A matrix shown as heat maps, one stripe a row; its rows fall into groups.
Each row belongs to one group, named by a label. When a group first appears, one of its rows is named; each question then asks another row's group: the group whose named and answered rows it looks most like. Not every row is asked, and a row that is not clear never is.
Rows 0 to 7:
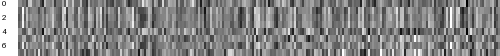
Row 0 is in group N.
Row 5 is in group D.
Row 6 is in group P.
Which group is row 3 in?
P
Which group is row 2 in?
P
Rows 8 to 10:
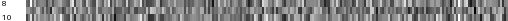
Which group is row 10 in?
P
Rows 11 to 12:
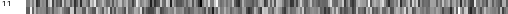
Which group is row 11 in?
D
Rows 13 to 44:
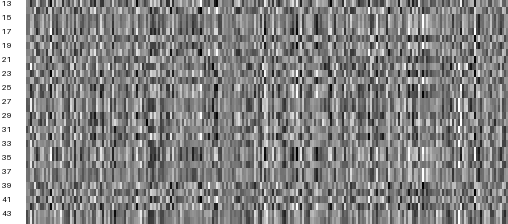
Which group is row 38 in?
D
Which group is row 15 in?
D
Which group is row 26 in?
N
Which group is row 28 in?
P
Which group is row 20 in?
D
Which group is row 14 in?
D
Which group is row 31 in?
P
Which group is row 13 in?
N
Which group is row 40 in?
N
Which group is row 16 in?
D
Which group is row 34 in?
D
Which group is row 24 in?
D
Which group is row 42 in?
N
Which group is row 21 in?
N
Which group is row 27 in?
P
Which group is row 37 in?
D
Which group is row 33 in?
P
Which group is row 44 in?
P
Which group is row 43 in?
P
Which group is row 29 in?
N
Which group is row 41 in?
D
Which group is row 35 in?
D
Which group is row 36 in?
P
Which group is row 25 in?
N
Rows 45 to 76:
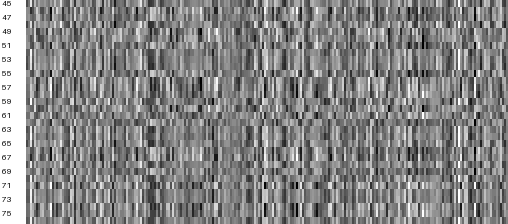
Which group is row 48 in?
P
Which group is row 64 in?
P
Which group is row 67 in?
N
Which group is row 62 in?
N
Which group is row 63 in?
P
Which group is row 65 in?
P
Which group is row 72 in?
P
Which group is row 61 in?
D
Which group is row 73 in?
P
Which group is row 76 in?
P
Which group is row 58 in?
D
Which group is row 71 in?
D
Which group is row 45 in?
P
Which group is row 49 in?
D
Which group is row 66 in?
N
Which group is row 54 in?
P
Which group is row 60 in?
D
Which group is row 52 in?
P
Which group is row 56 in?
D
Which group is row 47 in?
N
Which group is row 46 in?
N
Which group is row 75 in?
D
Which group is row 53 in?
P
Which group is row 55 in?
N
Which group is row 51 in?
N
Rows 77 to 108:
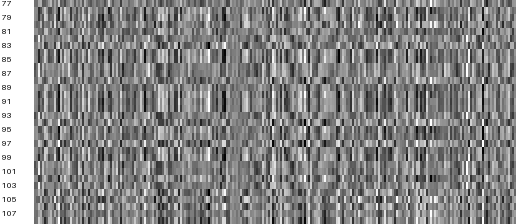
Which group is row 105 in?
D
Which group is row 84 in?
N
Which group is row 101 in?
P
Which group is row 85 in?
N
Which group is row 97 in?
D
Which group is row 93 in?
P
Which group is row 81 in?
N
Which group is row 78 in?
N
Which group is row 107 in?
D
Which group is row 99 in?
N
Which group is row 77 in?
D
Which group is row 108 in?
D
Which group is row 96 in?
N
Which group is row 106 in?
D
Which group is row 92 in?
N
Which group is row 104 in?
D
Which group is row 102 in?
N
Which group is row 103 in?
P
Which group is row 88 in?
D
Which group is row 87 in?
P
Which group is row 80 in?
D
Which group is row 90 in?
N
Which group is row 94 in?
D
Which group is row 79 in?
N
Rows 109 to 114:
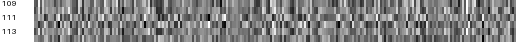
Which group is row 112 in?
N
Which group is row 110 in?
P
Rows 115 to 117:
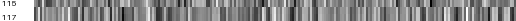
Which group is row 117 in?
P
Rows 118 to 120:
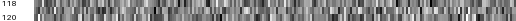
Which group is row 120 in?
P
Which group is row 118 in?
D
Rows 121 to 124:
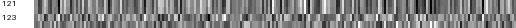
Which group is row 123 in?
D
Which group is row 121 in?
N
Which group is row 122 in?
N
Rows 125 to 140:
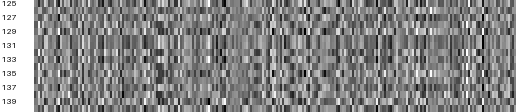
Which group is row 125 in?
N
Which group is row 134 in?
P
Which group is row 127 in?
N
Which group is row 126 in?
D
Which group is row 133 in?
N
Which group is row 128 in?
P
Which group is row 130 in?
N
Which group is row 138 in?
P
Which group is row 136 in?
P
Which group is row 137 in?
N
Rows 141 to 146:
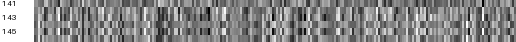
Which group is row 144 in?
P
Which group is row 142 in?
D
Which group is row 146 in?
P
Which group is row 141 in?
N
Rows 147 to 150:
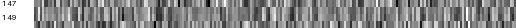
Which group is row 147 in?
D
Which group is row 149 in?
P
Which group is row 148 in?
P
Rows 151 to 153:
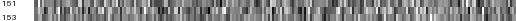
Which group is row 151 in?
P
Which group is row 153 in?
D
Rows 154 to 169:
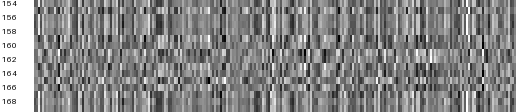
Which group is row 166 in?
N
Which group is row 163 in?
N
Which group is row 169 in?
P
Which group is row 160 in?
N
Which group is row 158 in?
P
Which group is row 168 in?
P
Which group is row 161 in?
D
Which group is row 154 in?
P
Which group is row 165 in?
D
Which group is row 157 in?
P
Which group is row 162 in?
D
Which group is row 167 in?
P
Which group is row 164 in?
N
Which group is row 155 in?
N
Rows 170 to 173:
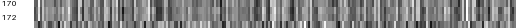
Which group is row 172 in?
P
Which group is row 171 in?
P
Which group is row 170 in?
P
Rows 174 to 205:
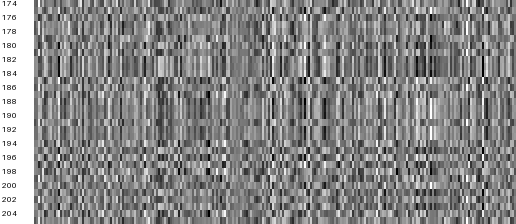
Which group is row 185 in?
D
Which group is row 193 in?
D
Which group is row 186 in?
P
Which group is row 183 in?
N
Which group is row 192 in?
D
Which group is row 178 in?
P
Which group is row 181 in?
P
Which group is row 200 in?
D
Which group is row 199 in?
P
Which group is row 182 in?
N
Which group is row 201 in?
N
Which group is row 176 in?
N
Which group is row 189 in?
D
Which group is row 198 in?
D
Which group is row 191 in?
P
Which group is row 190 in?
D
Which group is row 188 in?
D
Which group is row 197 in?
N
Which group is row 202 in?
P
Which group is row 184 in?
N
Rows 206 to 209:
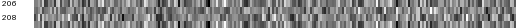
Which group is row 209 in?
D
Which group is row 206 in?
D
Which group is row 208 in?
P
